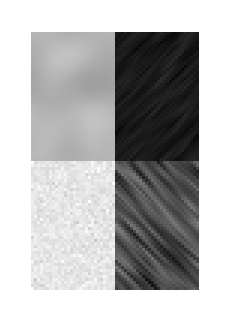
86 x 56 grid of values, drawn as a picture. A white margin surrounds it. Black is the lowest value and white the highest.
The table splits into 2 rows of 2 panels. Panel 1,1: high, smooth, faint in contrast. Panel 1,2: very low, slanting up to the right, faint in contrast. Panel 2,1: very high, fine-grained, faint in contrast. Panel 2,2: low, slanting down to the right.
